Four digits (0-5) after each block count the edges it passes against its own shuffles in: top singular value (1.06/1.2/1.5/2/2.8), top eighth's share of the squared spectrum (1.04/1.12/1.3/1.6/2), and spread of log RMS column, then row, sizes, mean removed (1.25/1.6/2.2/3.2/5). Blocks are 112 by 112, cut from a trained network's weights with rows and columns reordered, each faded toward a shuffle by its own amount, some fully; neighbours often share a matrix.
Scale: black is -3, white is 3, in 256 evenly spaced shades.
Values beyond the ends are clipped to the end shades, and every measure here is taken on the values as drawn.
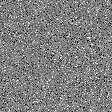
0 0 0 0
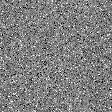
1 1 0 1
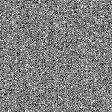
2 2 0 1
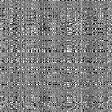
4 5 3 4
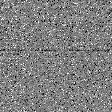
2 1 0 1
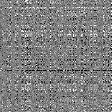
4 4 4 3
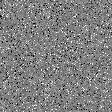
0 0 0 0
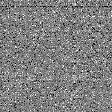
2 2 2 1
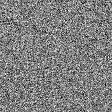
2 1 0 0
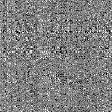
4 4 2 3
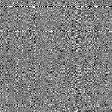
4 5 3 3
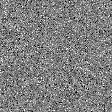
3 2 1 0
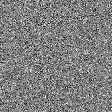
3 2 1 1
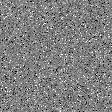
0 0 0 0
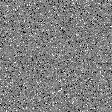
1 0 0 0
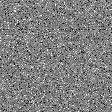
0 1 0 0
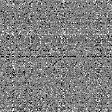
3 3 3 2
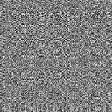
4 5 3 3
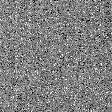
2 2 0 1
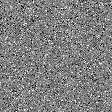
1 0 0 0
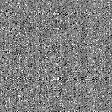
3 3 1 2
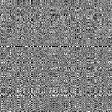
5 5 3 4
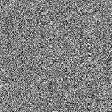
4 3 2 1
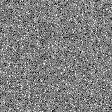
1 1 0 0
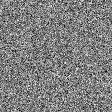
0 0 0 0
